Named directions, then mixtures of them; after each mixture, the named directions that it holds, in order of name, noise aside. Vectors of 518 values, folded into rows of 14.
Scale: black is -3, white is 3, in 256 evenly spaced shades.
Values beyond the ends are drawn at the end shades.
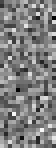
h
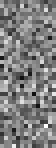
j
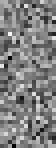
h, j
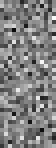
h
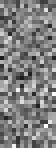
j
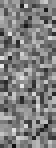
h, j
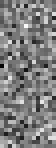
h, j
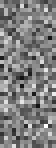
j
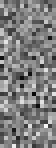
j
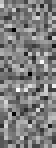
h, j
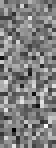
j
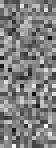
j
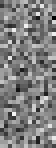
h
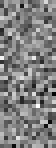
j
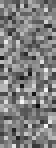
j
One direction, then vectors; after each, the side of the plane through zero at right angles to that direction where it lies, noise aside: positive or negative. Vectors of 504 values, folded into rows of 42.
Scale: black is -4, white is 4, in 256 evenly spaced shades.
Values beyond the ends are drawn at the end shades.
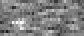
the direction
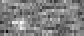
positive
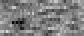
negative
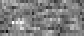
positive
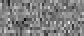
negative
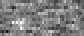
positive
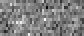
positive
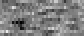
negative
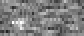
positive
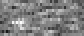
positive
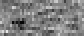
negative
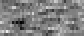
negative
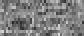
negative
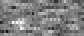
positive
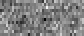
negative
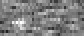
positive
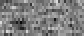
negative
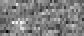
positive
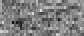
negative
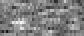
positive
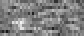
positive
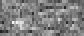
positive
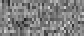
negative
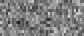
negative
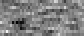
negative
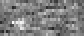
positive
